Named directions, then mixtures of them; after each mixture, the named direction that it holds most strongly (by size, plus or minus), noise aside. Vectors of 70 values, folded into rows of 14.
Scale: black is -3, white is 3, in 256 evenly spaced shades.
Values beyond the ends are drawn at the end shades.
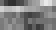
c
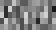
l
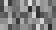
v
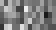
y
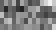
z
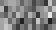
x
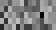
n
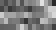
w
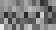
n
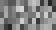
z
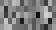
x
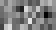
y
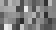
y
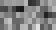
z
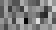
l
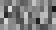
l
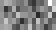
x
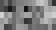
w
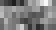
c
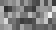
x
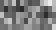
z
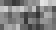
c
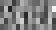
l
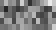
z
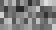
z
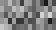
x
